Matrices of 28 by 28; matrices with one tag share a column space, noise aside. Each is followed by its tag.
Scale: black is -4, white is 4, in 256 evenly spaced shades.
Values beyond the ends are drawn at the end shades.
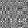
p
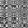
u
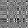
p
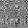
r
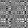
p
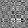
p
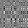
p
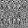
r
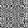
u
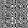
u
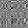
r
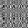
u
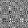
p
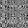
u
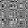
r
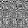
r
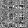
u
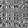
u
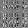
u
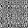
u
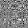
r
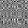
r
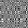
p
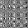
u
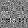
p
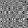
p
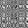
u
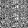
u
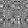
r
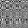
r
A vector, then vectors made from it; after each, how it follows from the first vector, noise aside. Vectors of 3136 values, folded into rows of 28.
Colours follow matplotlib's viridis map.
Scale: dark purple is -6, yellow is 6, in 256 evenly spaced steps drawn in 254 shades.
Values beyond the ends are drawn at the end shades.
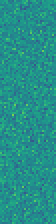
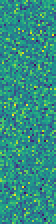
scaled up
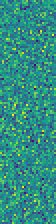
scaled up
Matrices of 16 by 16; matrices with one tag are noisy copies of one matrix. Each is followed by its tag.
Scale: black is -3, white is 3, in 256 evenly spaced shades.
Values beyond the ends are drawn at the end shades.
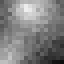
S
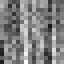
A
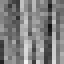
A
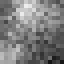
S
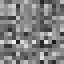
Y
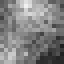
S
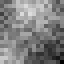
S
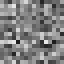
Y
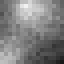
S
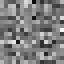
Y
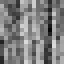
A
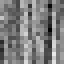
A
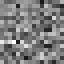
Y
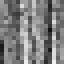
A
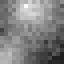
S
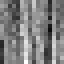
A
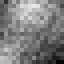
S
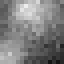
S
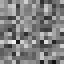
Y
